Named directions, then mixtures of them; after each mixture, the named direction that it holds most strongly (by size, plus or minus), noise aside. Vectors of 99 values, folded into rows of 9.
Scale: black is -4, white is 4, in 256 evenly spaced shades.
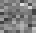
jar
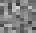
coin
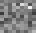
jar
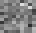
jar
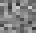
coin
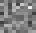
coin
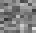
jar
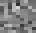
coin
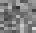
coin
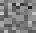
coin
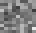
coin
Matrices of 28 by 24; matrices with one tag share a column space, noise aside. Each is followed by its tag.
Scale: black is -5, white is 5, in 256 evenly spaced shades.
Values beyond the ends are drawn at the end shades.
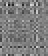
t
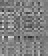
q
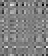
t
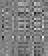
q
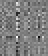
q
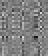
q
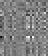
q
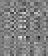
q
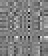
q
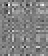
t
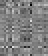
t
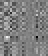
q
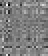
t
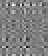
t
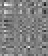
t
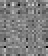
t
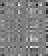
t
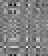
t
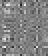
t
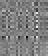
q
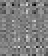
t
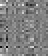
t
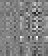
q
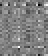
t
